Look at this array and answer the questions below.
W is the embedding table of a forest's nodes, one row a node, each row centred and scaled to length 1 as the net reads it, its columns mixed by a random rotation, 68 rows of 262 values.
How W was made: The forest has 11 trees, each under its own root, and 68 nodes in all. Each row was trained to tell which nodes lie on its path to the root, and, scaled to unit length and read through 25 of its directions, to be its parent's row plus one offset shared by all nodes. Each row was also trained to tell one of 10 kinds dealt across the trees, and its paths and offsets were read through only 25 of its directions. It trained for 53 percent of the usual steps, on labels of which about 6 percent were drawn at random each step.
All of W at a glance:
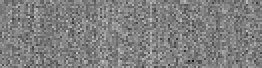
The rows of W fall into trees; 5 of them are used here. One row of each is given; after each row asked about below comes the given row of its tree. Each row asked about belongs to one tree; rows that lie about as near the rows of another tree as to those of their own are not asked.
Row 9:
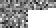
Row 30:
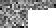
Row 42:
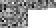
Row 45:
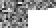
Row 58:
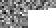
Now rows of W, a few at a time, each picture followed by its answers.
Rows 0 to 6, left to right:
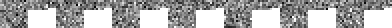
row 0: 45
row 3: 45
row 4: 9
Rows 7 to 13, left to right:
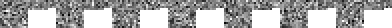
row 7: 58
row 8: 58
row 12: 9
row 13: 58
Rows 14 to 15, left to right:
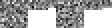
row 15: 42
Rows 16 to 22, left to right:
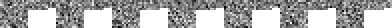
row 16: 58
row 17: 58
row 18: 9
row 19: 9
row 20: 42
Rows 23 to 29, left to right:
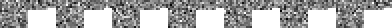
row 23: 42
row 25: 58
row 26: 30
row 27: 58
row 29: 42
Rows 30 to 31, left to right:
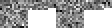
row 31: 42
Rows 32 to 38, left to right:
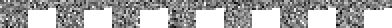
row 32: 9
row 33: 42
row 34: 42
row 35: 9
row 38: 30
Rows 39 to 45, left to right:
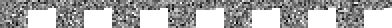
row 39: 42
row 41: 58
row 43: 9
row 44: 42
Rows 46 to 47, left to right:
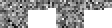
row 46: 9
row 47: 9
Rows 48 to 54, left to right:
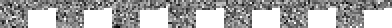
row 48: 58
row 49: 45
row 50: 9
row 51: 58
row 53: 42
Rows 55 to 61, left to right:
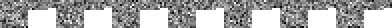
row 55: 9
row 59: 45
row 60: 42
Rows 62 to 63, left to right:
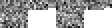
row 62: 9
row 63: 42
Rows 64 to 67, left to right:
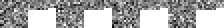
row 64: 30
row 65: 30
